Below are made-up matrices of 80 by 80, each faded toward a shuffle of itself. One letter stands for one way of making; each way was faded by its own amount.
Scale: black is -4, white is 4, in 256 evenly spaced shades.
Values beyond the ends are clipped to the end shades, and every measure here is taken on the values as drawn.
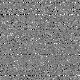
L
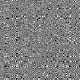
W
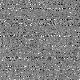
L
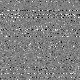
L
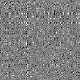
W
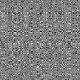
W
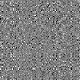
W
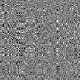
W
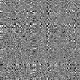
W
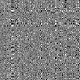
W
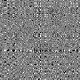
W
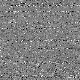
L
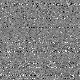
L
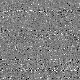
L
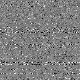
L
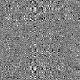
W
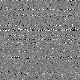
L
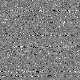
L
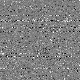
L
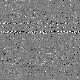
L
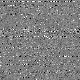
L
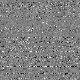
L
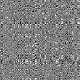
W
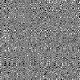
W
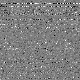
L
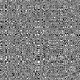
W
